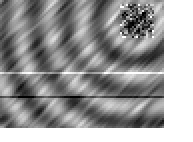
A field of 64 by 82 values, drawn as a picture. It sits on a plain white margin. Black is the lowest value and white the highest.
Odd patch: rougher, in the top right. Rings: centred on the top right. Histogram: bell-shaped. Slope: none. Odd lines: rows 37 and 49. Mirror symmetry: none.
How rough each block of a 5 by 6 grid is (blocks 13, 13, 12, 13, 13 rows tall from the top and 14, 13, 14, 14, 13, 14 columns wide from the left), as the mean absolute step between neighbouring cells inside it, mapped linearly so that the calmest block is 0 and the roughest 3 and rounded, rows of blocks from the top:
0 0 0 0 3 3 / 0 0 0 0 2 2 / 1 1 1 1 1 1 / 1 1 1 1 1 1 / 0 0 0 0 0 0
